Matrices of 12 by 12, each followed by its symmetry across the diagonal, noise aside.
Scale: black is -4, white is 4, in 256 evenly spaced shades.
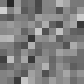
antisymmetric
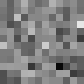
neither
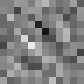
antisymmetric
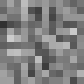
antisymmetric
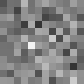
neither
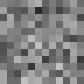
neither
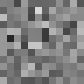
antisymmetric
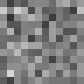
antisymmetric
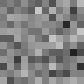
neither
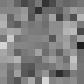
antisymmetric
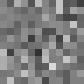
neither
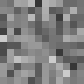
antisymmetric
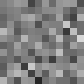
antisymmetric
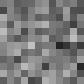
neither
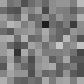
neither
